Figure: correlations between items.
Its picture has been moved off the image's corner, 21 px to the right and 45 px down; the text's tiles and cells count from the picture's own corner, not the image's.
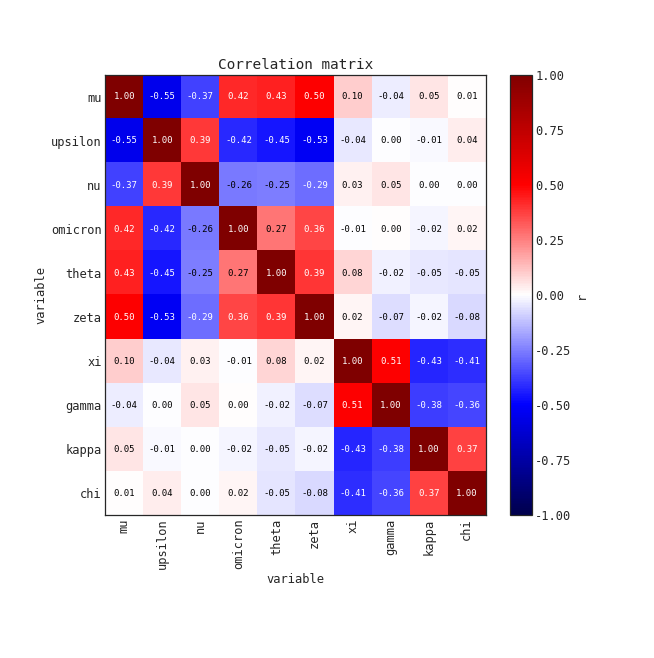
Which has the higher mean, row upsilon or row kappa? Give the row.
kappa
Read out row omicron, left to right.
0.42 -0.42 -0.26 1.00 0.27 0.36 -0.01 0.00 -0.02 0.02
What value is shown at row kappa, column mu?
0.05
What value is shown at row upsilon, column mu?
-0.55
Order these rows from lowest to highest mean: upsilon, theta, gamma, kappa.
upsilon, kappa, gamma, theta
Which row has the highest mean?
mu
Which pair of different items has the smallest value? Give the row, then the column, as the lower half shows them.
upsilon, mu
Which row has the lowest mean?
upsilon
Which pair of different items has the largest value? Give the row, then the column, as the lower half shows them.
gamma, xi
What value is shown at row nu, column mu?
-0.37
